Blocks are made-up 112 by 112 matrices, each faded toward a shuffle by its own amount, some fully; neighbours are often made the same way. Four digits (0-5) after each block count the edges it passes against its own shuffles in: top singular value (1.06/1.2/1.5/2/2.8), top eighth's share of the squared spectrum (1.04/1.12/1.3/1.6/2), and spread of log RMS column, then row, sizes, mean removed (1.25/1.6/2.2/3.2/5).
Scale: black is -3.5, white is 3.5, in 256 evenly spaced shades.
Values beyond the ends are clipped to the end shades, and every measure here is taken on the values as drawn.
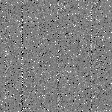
2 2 2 0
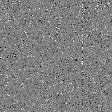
2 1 1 0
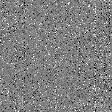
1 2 2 0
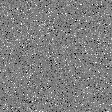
0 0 0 0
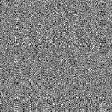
4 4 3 3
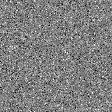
3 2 0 0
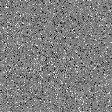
3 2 1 1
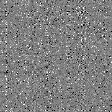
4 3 2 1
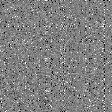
4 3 2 2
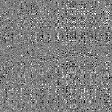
4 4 3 3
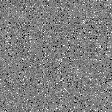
3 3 2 1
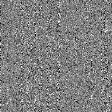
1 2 3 0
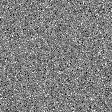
0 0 0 0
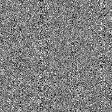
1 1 3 0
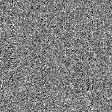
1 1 3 0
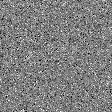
0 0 0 0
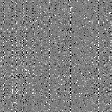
5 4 3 2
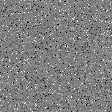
2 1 0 0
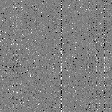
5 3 2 1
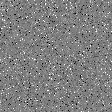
0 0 0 0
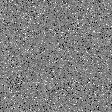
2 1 0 0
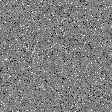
2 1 0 0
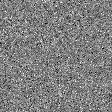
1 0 0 0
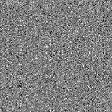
4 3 2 2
